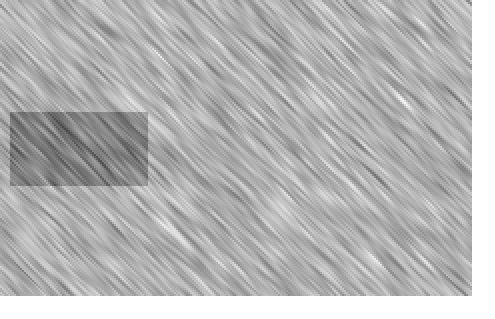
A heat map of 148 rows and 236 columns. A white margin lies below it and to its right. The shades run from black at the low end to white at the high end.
Odd patch: lower, in the middle left. Average level on the scale: 70%. Grain: diagonal, down to the right. Ninth with the lowest average: middle left.
